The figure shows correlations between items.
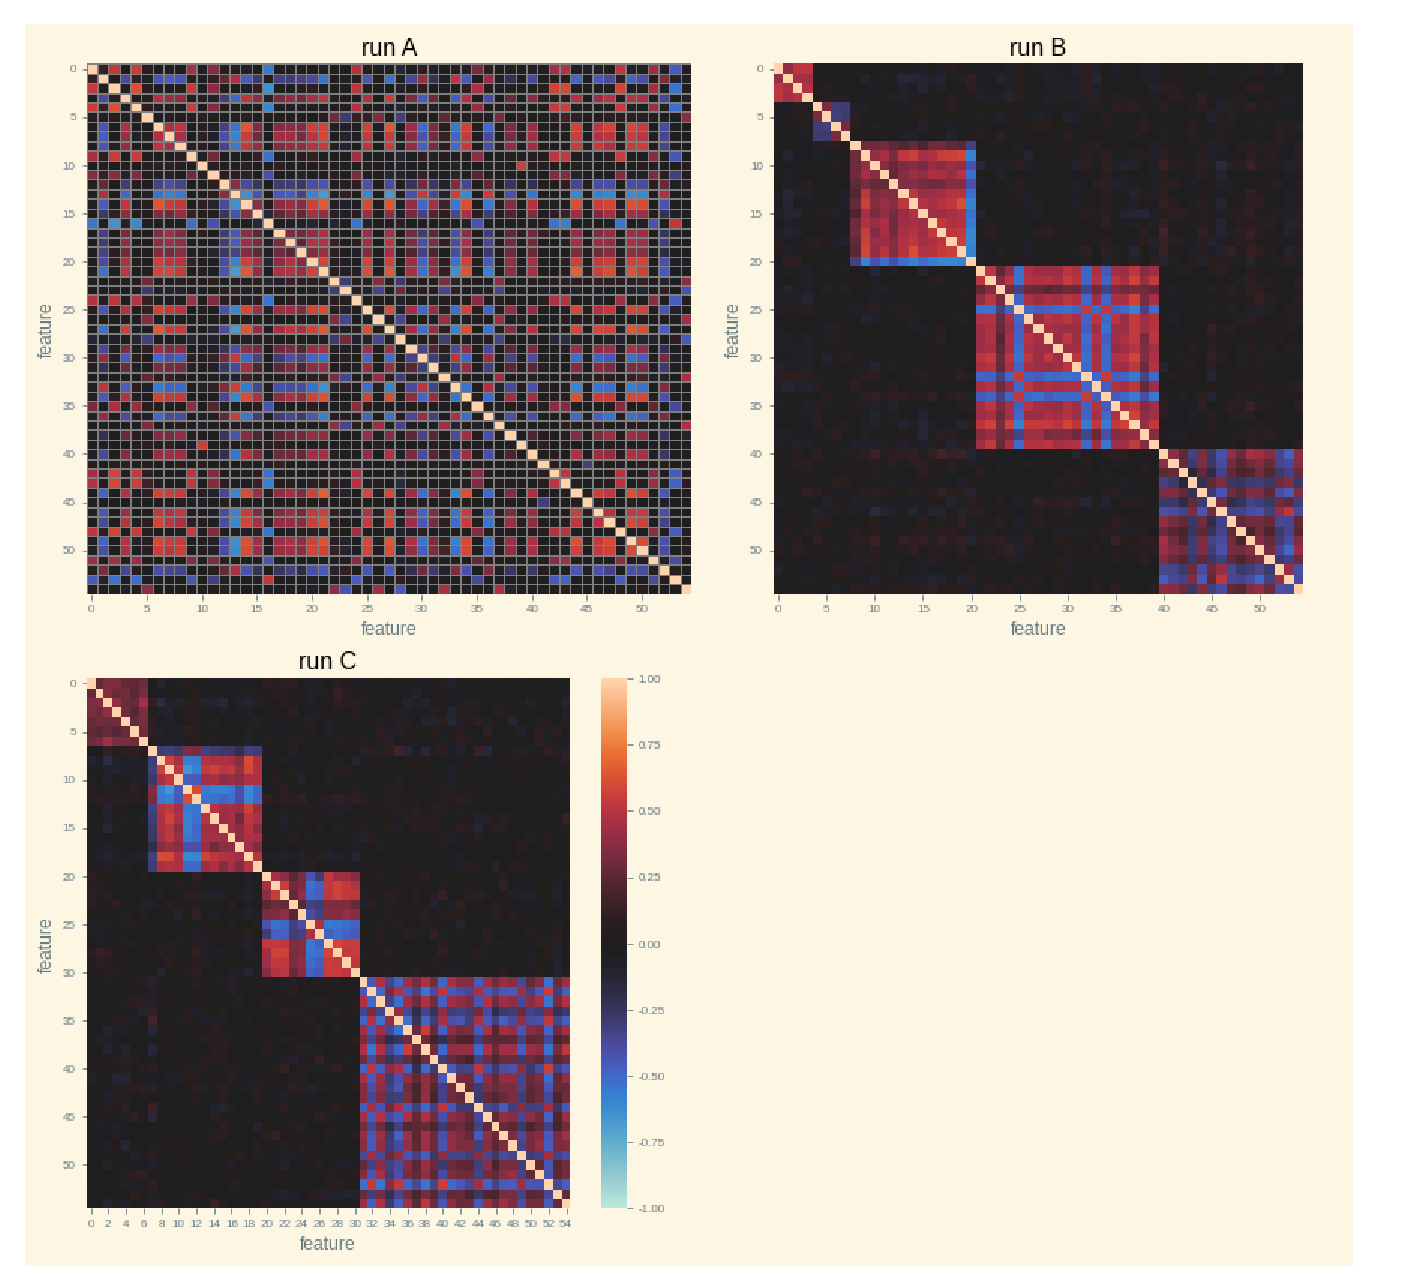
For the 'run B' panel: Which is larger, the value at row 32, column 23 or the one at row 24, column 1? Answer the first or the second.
the second
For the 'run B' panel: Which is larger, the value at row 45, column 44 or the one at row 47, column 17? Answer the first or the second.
the second
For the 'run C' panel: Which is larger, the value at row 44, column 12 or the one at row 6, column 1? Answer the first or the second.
the second
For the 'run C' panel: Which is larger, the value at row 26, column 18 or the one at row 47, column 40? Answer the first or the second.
the first
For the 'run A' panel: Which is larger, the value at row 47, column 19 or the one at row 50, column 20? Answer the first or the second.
the second
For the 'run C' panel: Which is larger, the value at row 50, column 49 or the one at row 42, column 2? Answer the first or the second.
the second
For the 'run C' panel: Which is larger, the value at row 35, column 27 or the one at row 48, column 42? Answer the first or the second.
the second
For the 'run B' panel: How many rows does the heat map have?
55
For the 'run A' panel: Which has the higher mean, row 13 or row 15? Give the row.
15
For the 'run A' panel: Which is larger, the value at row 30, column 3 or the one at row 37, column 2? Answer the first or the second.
the second
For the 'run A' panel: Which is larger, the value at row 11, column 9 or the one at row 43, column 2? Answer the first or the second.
the second
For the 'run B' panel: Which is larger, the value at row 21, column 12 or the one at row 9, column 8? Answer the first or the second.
the second
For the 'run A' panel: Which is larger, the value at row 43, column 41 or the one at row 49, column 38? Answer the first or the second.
the second
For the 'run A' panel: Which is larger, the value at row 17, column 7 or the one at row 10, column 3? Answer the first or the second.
the first
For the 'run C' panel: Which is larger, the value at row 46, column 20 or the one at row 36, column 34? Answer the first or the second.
the first
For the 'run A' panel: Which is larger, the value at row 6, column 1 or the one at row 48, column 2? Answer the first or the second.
the second
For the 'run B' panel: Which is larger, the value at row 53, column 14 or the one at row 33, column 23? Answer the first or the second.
the second
